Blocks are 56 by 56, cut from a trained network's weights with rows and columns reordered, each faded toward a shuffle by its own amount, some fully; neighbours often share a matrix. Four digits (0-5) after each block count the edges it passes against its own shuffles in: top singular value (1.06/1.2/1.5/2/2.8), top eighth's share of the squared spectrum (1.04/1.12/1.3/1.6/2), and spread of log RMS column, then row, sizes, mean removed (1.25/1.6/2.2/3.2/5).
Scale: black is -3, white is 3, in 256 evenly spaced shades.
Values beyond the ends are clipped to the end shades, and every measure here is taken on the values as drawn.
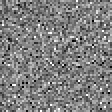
0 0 0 0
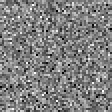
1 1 0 0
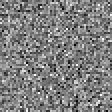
2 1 0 0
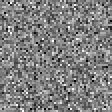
1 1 0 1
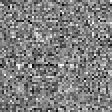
3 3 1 2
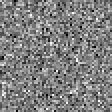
0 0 0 0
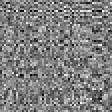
4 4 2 3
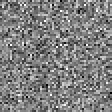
3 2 0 1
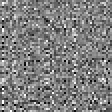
4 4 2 2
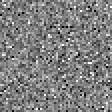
0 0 0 0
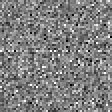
2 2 0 1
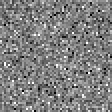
1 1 0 0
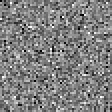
1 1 0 0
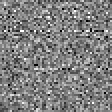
3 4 1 2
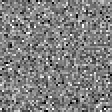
2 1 0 1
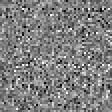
3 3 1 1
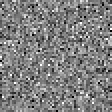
1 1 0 0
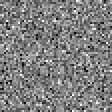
2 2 0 0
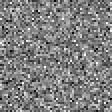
1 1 0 0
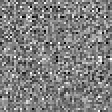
3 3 1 2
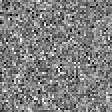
0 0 0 0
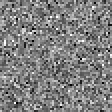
0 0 0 0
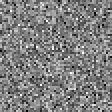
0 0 0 0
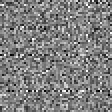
3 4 0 2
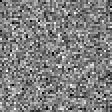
2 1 0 0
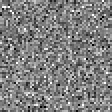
1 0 0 0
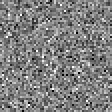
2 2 0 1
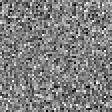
3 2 0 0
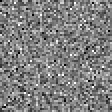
1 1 0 0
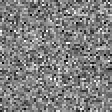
3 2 0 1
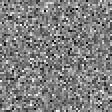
1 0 0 0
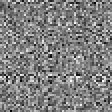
4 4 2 2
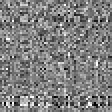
4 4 1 3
